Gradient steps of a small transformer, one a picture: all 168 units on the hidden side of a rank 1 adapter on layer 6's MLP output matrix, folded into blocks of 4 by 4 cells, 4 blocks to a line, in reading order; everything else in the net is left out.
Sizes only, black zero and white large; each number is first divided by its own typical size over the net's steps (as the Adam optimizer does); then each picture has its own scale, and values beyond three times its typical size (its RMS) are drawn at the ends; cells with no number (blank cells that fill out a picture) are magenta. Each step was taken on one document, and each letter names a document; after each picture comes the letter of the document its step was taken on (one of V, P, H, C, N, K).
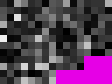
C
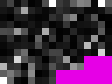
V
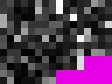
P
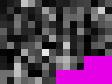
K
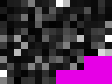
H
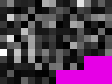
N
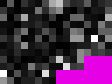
H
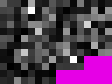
K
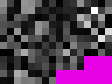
K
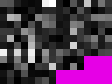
N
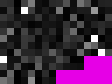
V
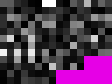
N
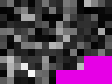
P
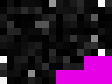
V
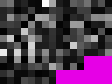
N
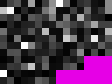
H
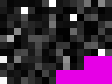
V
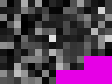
K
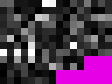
N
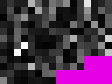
H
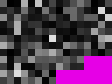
K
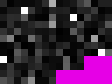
V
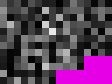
C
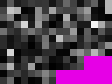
P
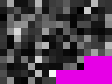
P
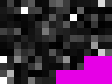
V
